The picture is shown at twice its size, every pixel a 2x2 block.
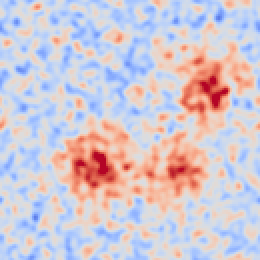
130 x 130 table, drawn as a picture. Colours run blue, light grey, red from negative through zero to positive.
Mirror symmetry: none. Bumps: three. Lone odd cells: none. Average level on the scale: 50%. Odd rows or columns: none.
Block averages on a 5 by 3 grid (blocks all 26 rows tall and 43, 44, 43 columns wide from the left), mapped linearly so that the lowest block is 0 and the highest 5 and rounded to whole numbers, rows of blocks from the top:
000 / 004 / 122 / 252 / 011
